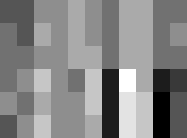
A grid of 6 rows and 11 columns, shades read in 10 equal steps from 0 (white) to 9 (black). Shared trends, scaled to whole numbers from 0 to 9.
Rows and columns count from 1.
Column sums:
31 30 18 24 22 18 39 11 16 41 33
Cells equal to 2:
6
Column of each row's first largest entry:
1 2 1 7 10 10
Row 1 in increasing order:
3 3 3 4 4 4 5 5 5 6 6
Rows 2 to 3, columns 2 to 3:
6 3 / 5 4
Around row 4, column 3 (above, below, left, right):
4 3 4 4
